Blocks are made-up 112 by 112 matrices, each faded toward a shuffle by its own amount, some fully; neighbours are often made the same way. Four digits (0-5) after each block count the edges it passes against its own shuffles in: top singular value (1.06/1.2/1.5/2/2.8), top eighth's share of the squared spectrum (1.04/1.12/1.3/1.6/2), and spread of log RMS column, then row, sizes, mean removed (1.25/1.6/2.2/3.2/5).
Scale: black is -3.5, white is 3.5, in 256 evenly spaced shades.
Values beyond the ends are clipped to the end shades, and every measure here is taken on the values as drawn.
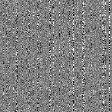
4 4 4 0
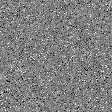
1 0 0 0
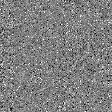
2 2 2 0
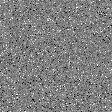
0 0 0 0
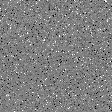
0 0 0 0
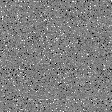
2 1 0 2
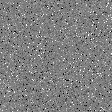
0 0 0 0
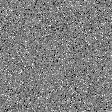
0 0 0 0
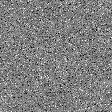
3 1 0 0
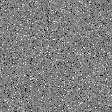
3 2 0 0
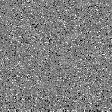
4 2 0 1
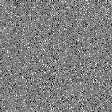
4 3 1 2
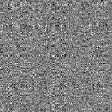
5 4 3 3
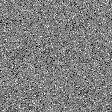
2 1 0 0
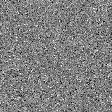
2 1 0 0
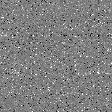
3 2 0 1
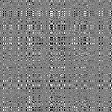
5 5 4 4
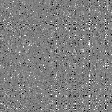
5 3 2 2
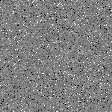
0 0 0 0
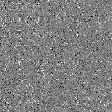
3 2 1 0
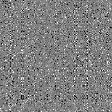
4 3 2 2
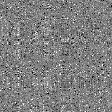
4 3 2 1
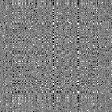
5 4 3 3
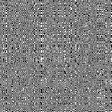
5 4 3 3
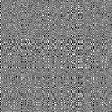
5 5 4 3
